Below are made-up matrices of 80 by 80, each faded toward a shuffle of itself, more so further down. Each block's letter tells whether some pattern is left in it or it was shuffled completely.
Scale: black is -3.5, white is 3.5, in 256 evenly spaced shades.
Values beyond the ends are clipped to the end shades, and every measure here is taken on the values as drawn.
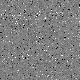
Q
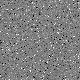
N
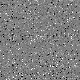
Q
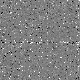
Q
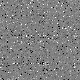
Q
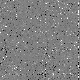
Q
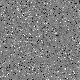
N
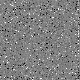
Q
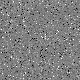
N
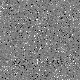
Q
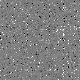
Q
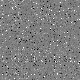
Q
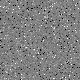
N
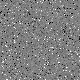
N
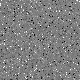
N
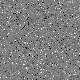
N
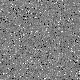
N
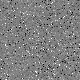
N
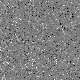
N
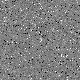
N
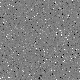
N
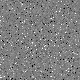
N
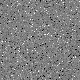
N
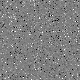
Q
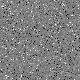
N
